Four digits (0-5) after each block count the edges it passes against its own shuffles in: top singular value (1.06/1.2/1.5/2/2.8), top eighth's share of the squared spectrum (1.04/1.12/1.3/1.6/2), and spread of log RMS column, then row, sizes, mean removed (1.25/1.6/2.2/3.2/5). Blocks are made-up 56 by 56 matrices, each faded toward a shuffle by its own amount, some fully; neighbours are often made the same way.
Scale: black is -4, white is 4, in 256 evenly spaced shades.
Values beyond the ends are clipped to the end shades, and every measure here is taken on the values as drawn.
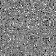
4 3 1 1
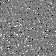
0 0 0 0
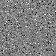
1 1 0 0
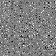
3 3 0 1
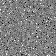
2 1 0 0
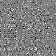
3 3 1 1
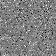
2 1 0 0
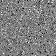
1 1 0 0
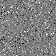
2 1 0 0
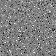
1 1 0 0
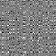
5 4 3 3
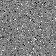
0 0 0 0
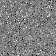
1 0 0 0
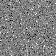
0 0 0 0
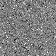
1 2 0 0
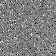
0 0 0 0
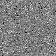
2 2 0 0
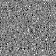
3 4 1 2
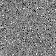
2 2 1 0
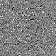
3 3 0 1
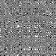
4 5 2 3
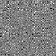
3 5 2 2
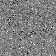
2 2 0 0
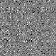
3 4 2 2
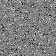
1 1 0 0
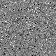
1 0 0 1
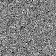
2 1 0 0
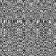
4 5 3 3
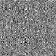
3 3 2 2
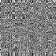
4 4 2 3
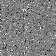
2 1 0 0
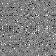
3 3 0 1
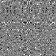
4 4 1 2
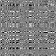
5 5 3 3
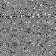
3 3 1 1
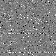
3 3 0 2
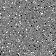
0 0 0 0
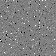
2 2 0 0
